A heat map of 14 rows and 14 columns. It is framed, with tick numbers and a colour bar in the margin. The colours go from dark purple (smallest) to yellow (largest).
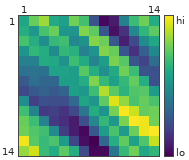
Lone odd cells: none. Grain: diagonal, down to the right. Mirror symmetry: none. Ninth with the highest average: bottom right. Calmest part: middle left. Ninth with the lowest average: bottom middle.
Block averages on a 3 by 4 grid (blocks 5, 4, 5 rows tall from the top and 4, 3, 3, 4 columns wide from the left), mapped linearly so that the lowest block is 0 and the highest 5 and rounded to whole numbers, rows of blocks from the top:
3322 | 1243 | 3025
